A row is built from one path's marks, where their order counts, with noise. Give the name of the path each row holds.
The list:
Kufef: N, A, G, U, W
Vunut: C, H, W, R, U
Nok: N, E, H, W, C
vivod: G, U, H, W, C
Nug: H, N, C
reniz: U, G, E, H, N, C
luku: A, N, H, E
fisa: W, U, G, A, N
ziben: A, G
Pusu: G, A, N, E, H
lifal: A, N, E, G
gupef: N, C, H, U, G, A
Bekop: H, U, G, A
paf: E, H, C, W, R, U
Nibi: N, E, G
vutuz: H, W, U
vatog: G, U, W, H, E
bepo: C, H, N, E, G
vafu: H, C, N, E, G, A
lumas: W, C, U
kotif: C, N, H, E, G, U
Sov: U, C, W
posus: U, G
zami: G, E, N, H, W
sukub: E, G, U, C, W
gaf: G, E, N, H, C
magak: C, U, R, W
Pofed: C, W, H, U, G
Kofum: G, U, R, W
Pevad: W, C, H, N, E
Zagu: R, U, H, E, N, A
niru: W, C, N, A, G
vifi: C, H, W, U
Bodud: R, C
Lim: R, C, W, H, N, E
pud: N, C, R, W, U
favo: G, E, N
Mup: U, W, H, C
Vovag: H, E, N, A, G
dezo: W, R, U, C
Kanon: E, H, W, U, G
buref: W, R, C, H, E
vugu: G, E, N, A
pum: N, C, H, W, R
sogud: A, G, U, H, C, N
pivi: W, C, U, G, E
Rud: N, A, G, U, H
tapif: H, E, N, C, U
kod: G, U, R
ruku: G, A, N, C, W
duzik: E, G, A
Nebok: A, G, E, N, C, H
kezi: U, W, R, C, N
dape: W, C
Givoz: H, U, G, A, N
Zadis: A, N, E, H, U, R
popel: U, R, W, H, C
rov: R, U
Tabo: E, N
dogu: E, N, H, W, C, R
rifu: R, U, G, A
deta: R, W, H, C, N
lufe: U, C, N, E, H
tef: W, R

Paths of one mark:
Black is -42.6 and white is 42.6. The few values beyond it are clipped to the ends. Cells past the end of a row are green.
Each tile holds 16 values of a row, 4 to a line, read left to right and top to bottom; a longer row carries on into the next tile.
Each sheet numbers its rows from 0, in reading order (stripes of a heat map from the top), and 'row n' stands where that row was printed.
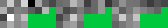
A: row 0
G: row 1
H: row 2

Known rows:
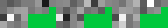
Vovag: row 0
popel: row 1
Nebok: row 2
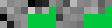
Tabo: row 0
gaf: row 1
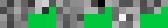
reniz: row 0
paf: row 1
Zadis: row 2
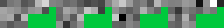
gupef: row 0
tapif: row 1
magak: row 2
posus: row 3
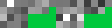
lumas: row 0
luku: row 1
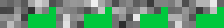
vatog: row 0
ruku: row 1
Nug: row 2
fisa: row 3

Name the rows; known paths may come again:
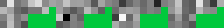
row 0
niru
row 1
magak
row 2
Vovag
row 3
Pevad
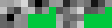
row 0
Bodud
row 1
Zagu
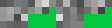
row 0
gupef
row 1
Mup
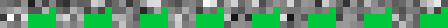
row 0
luku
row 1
Givoz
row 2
fisa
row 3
sogud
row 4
dezo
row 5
kezi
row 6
zami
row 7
vivod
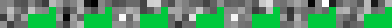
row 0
Nok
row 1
rov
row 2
Rud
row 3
Nug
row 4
Kufef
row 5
posus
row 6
pum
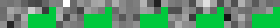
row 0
tapif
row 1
lumas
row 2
paf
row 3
vatog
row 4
favo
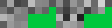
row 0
vutuz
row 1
Kofum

